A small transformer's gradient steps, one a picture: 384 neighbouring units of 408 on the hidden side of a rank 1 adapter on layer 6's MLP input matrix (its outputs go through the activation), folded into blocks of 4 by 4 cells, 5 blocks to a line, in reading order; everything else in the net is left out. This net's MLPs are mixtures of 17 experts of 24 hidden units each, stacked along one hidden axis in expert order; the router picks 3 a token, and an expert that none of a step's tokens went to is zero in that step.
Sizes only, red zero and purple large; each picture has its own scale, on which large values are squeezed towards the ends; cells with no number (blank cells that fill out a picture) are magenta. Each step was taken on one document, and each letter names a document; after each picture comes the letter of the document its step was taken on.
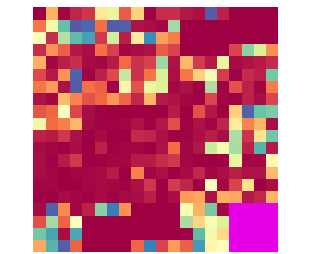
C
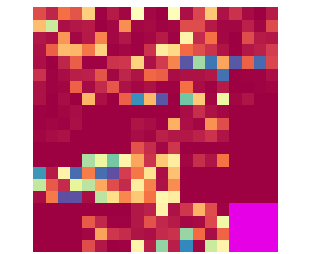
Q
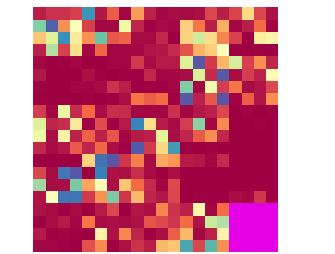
Q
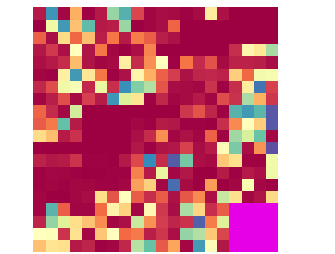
C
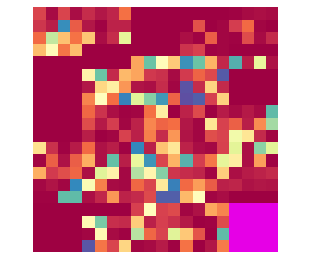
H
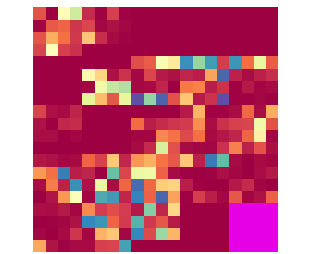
H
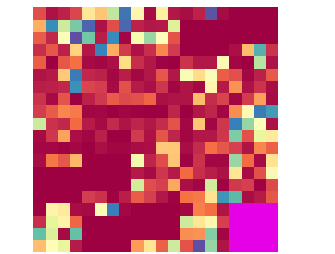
C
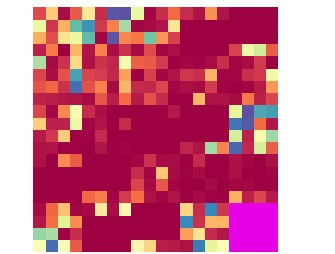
C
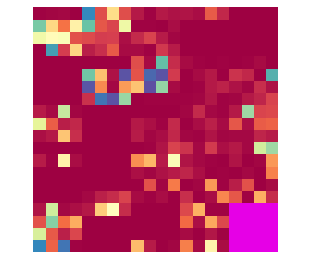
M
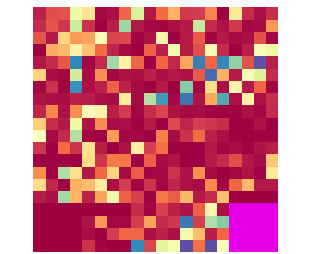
Q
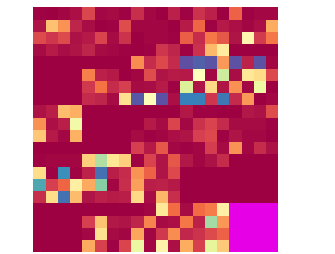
Q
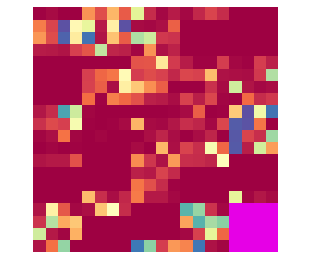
C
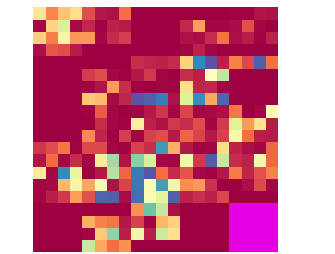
H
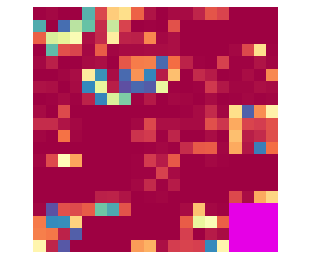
M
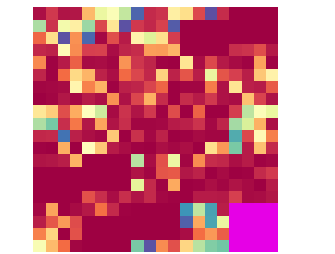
C
